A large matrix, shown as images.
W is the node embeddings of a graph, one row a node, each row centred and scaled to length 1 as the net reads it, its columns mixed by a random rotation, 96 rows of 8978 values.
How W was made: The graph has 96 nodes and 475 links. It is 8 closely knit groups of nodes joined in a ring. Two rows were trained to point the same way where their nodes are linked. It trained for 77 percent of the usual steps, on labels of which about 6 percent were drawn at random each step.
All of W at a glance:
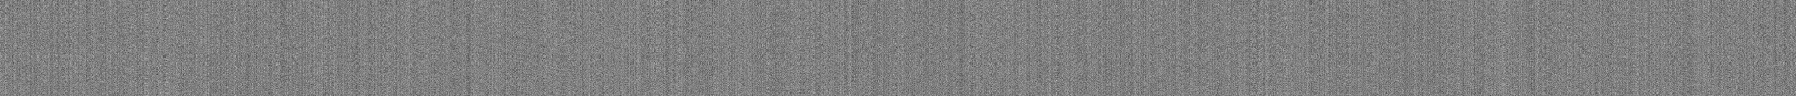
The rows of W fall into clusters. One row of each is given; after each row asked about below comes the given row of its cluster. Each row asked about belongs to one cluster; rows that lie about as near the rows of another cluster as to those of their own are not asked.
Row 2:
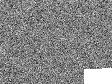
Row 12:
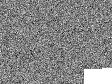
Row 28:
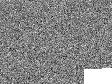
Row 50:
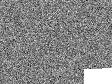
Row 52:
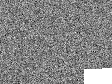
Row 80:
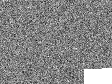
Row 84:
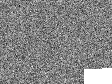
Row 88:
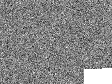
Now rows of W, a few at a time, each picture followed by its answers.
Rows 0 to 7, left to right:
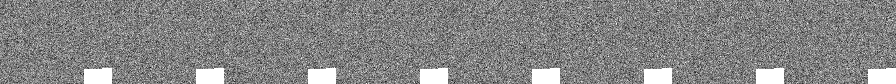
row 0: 12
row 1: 84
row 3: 84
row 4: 84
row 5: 80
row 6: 80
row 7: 52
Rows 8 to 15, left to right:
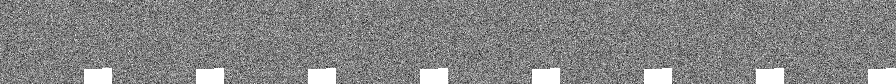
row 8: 12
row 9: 84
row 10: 84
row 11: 80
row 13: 52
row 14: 88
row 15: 2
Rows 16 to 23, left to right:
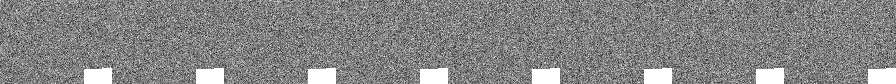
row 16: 2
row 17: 80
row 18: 50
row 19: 80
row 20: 88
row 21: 52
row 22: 84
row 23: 84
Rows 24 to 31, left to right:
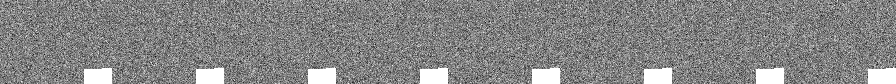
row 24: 80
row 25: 12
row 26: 2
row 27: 28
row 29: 12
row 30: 80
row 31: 88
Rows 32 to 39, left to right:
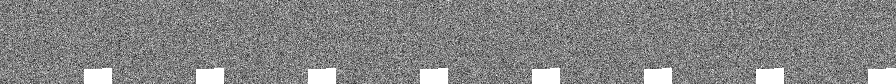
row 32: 84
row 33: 12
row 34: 88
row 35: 52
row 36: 2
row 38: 50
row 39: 28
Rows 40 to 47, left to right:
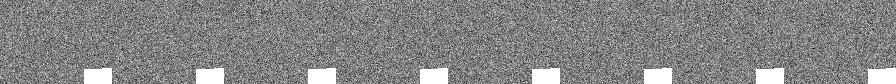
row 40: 84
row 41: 28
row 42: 84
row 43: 2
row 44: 52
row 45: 52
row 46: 88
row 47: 88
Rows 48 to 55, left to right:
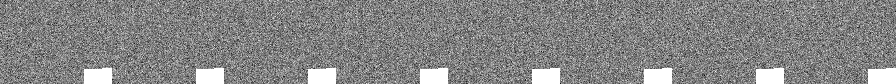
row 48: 12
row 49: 84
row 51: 84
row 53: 88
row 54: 2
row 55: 80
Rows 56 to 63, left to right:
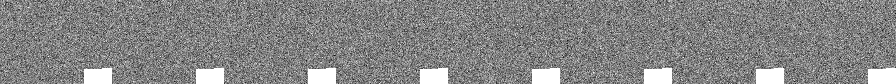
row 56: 80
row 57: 80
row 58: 88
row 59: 50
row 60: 80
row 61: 12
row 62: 2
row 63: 2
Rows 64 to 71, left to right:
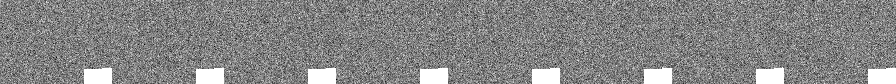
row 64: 2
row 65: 50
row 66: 80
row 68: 84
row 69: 28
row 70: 2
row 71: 84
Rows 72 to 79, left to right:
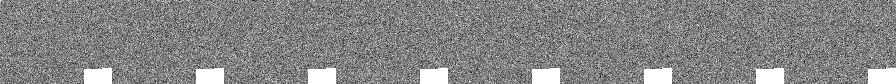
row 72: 2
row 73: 50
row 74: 28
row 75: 12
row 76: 80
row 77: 2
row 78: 88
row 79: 12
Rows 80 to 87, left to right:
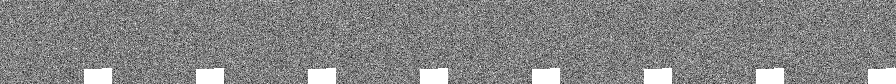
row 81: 52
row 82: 50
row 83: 88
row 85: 88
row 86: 28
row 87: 2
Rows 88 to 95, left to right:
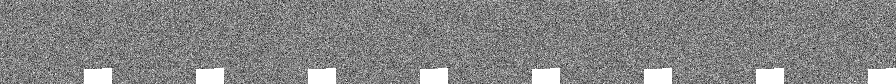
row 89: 50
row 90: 88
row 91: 2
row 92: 50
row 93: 50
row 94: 28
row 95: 88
